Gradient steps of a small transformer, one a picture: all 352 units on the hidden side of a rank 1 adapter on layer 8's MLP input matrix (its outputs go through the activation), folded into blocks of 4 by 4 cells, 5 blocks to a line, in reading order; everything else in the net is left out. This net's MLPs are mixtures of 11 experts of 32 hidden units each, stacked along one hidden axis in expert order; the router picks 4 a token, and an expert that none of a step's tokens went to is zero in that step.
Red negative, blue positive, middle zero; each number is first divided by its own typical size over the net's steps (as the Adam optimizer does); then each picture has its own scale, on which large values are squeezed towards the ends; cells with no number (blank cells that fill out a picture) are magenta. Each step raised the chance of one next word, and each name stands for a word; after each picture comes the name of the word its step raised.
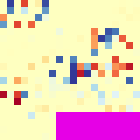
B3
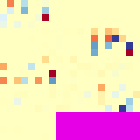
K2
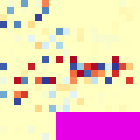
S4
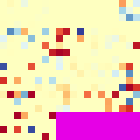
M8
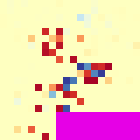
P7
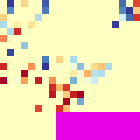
B3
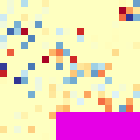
K2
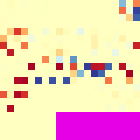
M8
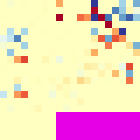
S4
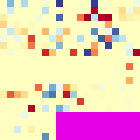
P7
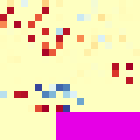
M8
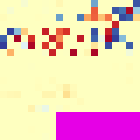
P7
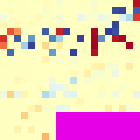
B3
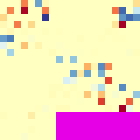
K2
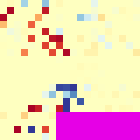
M8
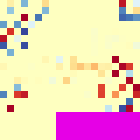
S4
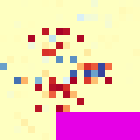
K2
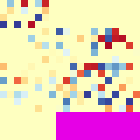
S4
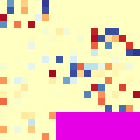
B3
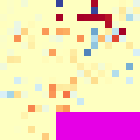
K2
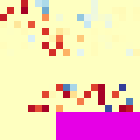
P7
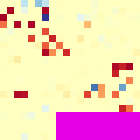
M8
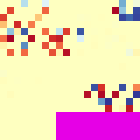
M8
